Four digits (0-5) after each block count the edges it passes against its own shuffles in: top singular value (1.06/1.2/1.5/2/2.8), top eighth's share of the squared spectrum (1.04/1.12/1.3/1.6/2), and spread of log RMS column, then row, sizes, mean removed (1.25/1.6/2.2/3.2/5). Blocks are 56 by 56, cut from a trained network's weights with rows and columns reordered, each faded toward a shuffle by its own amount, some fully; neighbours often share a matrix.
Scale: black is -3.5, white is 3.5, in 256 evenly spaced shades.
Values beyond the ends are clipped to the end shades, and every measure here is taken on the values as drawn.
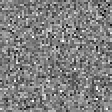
0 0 0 0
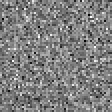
0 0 0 0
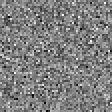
1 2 0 1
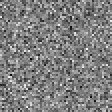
0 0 0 0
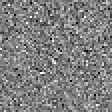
0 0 0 0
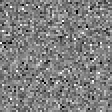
1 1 0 0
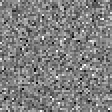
1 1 0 0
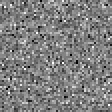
0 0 0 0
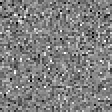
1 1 0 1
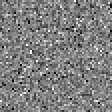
0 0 0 0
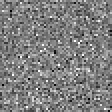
0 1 0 0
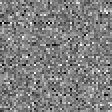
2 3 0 2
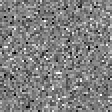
0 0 0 1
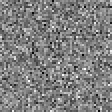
0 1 0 0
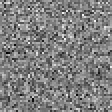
2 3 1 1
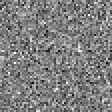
2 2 0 0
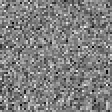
3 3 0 1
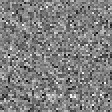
2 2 0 2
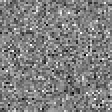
2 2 0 1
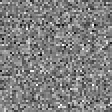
2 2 0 1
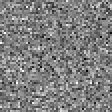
2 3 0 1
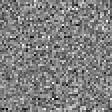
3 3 0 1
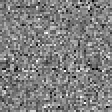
2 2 0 2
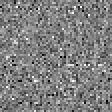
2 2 0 2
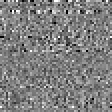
3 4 0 3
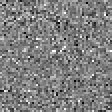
2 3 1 2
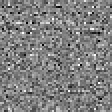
2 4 1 3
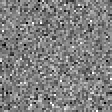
1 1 0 1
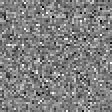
2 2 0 1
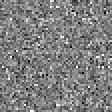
1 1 0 1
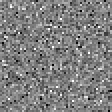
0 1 0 0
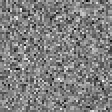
3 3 0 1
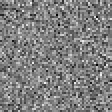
1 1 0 0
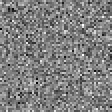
3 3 1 1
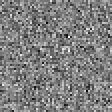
2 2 0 1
